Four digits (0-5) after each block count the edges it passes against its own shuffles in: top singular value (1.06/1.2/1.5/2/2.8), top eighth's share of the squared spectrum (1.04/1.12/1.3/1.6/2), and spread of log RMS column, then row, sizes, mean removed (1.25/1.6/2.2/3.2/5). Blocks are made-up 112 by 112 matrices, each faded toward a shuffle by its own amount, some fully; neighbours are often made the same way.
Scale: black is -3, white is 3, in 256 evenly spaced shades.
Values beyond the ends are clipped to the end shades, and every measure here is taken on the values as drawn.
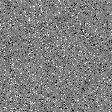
2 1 1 0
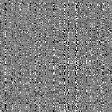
4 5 4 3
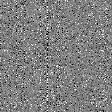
3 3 2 0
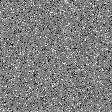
0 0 0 0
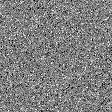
0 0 0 0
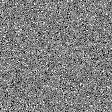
0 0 0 0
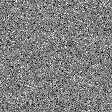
0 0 0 0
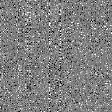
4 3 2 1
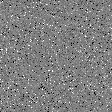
0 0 0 0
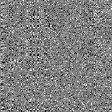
4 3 3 2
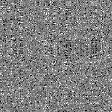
4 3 2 1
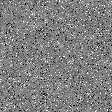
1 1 0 0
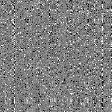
4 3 3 1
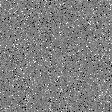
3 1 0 0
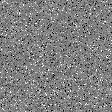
1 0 0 0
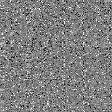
4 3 2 1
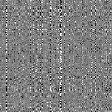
5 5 4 3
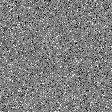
2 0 0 0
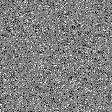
3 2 0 0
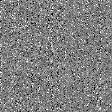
1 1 3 0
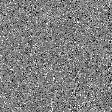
0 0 2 0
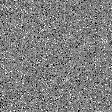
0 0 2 0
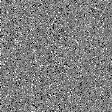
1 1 2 0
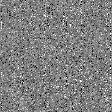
1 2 3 0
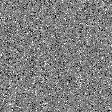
1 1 1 0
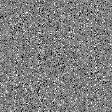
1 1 3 0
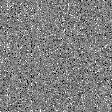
1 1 2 0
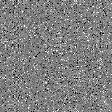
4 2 2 1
